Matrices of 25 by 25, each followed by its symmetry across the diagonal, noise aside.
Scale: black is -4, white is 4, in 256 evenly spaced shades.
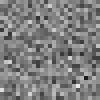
neither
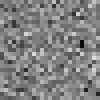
neither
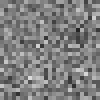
antisymmetric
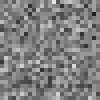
neither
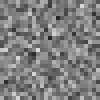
antisymmetric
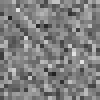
antisymmetric
